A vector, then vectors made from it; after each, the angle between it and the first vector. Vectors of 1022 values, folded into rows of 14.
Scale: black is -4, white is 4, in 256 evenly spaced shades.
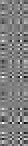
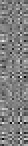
nearly parallel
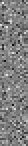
partly aligned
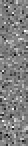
orthogonal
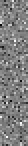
orthogonal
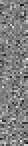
partly aligned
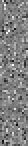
orthogonal
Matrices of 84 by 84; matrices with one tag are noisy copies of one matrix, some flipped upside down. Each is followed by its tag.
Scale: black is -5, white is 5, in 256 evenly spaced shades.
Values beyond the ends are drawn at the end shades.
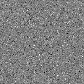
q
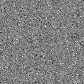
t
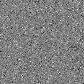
t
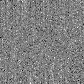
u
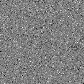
t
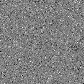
t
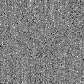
u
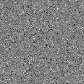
q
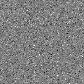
q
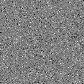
t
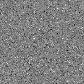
q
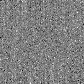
u
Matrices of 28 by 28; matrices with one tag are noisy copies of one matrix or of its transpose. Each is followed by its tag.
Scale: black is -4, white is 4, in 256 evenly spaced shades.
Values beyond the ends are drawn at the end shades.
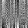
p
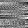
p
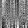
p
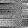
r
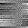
r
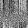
r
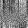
r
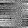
r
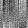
r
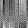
r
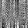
p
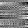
p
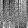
r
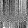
r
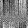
r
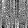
p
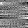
p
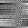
r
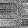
r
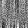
p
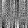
p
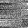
r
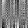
p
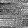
r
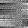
r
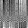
r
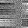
r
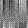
r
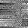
r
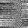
r
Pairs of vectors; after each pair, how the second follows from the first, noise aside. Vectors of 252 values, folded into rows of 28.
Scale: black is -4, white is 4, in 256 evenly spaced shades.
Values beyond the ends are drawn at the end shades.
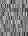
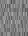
shrunk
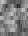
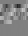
partly zeroed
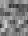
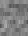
shrunk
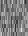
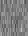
shrunk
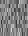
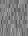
shrunk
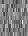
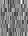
shuffled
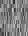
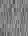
shrunk
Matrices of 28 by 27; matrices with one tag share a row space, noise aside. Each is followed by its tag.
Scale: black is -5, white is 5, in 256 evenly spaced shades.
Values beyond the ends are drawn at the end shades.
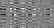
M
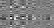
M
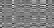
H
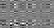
M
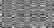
H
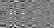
M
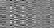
M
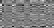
H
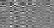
M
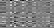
M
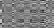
H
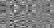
M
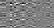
M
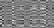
H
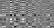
M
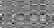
H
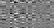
M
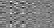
M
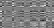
H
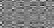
H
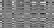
H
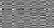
H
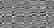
H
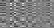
M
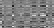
H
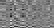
M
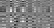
M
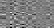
M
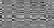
H
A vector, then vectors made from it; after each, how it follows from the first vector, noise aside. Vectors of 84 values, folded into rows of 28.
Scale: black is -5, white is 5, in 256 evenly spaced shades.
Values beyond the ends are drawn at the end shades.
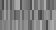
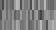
copied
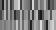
scaled up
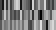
scaled up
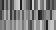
scaled up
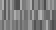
negated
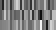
scaled up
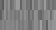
shrunk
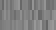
shrunk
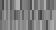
copied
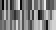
scaled up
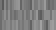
shrunk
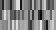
scaled up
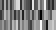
scaled up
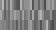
negated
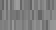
shrunk
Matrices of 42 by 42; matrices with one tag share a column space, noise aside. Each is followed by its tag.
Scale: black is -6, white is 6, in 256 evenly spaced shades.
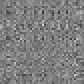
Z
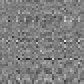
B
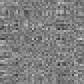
Z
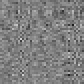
Z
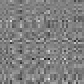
B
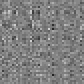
Z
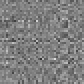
B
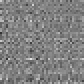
B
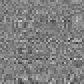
B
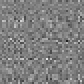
B
